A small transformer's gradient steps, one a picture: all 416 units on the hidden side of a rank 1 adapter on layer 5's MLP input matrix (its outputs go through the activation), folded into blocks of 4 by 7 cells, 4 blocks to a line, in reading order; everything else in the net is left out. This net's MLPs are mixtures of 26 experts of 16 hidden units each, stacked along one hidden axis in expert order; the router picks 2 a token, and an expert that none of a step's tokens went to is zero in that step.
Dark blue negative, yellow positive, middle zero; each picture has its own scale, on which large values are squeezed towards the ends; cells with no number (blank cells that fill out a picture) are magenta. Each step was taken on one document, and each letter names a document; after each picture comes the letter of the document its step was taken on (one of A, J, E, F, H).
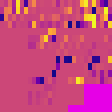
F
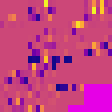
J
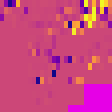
F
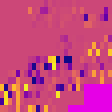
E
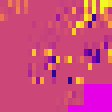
F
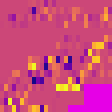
E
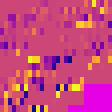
E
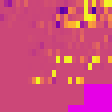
F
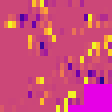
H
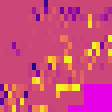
E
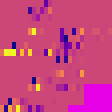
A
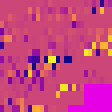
J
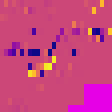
A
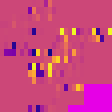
A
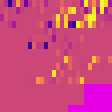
F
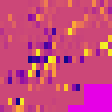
J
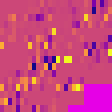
J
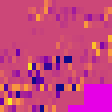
E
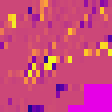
J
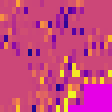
H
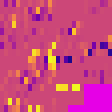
J
